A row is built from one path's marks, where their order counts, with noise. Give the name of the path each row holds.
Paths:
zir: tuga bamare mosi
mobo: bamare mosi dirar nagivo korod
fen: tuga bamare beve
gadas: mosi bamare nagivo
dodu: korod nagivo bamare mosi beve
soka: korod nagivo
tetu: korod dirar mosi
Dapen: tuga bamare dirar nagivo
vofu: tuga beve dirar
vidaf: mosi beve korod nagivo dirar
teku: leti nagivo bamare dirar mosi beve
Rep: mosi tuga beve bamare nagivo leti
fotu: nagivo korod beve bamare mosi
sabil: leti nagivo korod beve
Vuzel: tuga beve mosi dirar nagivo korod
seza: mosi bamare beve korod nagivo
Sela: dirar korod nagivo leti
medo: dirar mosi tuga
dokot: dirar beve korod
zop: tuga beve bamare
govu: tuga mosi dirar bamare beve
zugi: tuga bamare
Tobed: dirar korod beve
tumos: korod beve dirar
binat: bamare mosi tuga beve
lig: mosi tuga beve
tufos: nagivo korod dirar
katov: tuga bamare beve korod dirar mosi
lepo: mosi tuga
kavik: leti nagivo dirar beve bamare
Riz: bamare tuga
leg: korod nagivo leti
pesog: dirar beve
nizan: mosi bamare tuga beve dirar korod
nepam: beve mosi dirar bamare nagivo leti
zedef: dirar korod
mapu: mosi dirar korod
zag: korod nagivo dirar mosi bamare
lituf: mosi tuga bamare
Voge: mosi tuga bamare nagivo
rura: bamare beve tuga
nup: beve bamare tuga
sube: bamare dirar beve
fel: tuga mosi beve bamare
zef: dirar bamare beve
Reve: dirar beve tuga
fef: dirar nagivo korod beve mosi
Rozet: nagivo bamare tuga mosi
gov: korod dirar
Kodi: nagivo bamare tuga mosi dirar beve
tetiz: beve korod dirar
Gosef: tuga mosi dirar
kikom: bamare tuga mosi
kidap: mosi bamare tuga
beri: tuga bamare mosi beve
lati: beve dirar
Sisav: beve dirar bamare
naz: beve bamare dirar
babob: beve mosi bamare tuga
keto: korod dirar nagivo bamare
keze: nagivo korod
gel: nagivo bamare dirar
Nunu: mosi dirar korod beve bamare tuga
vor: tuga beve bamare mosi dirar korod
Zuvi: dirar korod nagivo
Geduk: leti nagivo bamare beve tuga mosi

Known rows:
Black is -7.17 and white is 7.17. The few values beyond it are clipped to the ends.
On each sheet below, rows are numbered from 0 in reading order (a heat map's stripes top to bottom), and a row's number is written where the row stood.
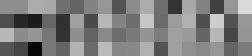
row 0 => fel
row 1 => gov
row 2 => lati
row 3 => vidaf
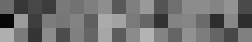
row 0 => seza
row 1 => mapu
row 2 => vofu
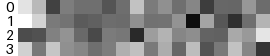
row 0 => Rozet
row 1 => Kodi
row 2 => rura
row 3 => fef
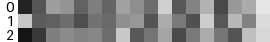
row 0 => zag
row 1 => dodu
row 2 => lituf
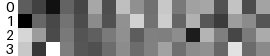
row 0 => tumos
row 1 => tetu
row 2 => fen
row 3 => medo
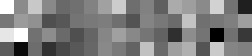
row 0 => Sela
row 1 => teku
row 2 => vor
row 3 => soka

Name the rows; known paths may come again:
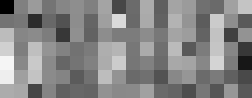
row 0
kavik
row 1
leg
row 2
lati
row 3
fef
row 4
Sela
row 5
dokot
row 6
zir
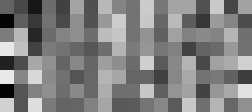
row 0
tumos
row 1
tetu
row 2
Rep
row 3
Rozet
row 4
zag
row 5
zedef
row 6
keto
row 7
pesog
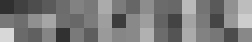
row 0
lig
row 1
zugi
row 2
Gosef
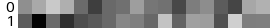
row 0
mobo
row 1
soka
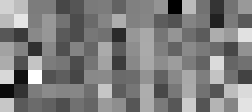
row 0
govu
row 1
Vuzel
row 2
Riz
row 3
vofu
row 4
Reve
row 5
Zuvi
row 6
lituf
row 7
dodu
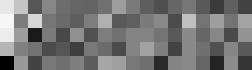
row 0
keze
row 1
zef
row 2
gel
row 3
Dapen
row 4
mapu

